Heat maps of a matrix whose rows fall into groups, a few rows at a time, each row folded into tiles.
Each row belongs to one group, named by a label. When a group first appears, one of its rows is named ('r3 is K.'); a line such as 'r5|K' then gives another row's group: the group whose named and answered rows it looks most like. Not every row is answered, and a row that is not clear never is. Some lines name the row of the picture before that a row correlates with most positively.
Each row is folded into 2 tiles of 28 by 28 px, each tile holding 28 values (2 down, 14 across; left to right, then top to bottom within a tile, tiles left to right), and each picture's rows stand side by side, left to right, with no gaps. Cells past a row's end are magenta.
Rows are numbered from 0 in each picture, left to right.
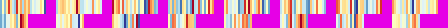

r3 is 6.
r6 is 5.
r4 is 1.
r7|5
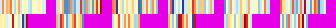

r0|1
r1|6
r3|1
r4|6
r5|1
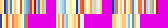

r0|1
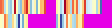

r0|5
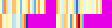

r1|5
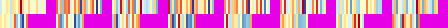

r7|1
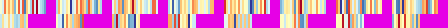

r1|1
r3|1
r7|1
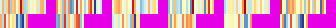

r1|1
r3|6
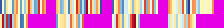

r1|1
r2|6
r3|5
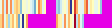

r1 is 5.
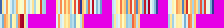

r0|6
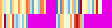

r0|5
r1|6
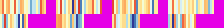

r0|5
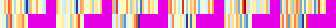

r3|5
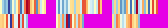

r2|6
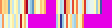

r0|5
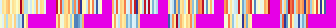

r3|1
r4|5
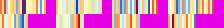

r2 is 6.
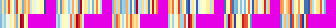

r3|5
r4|6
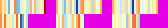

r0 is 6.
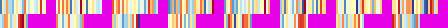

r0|6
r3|1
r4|6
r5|6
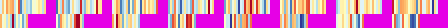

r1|6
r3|6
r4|1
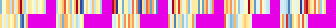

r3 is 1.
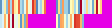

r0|1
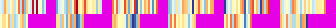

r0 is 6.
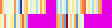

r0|5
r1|1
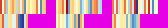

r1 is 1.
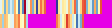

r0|6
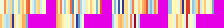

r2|1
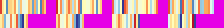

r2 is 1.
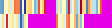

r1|1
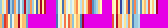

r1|1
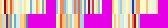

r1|6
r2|5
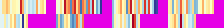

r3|1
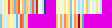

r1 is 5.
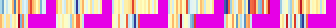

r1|5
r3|1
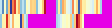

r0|1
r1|6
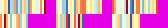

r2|5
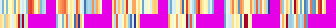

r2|5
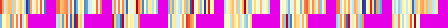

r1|5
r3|6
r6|1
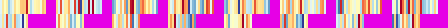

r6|1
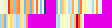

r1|6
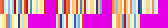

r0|5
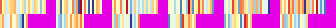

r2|5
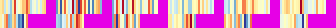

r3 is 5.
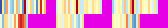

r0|6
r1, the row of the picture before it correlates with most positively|5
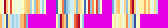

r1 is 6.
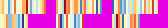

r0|5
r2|6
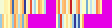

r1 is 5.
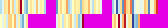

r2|1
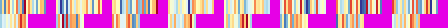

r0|6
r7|1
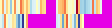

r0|5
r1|5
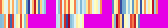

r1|1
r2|6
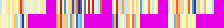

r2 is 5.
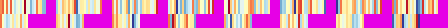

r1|1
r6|1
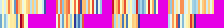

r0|6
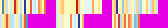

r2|1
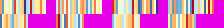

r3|6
